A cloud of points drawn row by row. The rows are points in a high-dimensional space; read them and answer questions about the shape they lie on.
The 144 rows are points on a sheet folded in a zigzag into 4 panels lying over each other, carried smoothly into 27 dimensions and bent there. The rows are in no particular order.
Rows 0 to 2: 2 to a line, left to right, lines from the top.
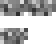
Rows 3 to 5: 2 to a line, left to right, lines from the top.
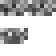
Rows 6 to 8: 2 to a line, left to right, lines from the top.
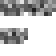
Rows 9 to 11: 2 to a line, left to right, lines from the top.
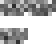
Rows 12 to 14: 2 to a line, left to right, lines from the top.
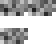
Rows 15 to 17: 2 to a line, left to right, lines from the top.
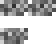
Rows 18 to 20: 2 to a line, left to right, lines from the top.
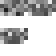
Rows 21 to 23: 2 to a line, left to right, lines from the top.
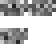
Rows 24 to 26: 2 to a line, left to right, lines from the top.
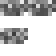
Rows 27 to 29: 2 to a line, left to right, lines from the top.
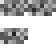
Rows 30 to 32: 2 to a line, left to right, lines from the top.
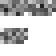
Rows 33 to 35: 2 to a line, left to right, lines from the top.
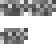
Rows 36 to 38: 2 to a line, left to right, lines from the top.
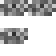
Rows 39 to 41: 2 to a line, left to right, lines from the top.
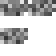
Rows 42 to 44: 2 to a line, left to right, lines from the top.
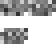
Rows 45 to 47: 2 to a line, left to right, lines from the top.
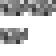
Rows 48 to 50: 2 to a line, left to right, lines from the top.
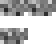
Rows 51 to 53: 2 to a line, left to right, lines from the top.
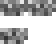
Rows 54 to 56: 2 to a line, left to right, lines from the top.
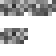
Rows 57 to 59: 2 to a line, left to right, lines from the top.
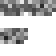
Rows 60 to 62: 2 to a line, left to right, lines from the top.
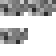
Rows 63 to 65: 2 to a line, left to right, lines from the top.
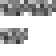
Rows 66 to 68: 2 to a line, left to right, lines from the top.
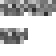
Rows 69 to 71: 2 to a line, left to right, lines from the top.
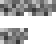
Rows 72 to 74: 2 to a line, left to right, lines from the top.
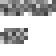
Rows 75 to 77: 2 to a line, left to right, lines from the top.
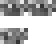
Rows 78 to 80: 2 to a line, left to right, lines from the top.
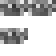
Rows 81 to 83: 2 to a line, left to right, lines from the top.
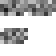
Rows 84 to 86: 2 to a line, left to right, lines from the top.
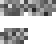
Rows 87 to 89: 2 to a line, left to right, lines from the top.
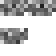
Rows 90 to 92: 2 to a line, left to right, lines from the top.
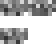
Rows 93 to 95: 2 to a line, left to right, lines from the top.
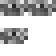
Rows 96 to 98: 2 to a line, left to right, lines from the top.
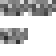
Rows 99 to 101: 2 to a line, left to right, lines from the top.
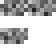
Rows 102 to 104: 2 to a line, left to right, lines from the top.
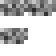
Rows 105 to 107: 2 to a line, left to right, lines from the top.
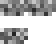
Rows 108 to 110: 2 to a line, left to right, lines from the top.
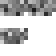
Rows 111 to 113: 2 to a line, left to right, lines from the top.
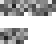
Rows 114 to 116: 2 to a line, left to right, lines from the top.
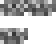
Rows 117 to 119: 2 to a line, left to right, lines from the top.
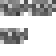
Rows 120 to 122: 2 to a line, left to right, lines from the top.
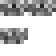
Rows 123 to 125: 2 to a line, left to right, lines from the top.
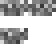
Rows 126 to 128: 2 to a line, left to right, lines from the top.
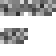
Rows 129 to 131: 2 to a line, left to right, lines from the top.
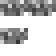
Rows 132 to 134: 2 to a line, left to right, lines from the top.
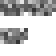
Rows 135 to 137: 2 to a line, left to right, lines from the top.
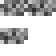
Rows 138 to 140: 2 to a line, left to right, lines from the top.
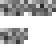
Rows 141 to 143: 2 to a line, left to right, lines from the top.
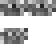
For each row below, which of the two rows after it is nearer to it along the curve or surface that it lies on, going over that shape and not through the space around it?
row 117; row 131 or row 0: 131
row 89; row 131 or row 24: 131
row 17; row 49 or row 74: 74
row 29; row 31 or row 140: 31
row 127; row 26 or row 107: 26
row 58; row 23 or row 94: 94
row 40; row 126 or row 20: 20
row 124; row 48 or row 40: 40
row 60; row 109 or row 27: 109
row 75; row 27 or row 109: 27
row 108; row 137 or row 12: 12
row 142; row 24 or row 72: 24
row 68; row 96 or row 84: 96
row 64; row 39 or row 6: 6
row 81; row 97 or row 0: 0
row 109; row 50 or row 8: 50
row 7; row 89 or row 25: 89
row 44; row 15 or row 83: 83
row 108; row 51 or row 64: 51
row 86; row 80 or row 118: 118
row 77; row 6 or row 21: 6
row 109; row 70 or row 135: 70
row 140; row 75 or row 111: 111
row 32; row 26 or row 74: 26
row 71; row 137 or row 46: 46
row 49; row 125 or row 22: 125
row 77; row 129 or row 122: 122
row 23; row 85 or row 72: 85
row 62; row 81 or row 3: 81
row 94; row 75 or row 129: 75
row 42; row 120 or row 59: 59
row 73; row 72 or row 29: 72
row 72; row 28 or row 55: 28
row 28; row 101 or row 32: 101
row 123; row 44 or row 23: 44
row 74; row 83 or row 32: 83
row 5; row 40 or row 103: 40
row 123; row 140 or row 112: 112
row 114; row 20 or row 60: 20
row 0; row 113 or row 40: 113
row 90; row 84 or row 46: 46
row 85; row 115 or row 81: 81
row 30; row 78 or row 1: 1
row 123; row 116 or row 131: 116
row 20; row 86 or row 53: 86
